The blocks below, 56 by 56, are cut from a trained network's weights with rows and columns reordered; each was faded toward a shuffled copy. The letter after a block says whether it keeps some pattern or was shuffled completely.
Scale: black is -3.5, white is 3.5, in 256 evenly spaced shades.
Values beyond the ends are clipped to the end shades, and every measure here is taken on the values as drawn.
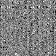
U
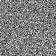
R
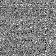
U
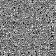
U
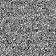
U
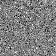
R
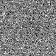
U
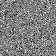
R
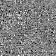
U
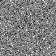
R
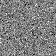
R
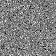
R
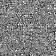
U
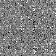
U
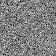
R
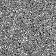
R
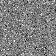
R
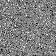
R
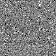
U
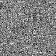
U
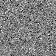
R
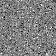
R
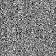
U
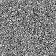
R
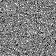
R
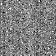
U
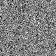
R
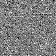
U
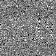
U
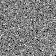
R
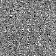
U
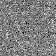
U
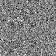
U
